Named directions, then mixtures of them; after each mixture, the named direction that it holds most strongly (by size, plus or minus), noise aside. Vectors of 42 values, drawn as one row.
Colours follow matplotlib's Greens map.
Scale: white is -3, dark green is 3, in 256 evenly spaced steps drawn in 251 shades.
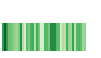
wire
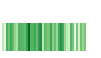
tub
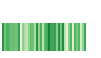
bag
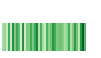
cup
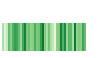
wire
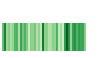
tub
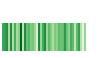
cup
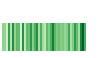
cup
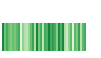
bag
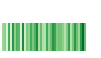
cup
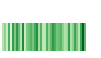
cup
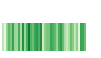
tub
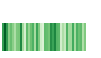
wire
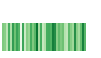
cup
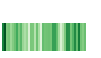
tub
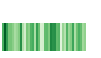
wire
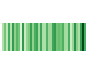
cup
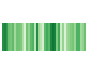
wire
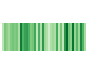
bag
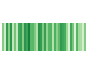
tub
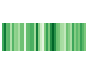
wire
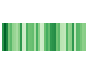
wire
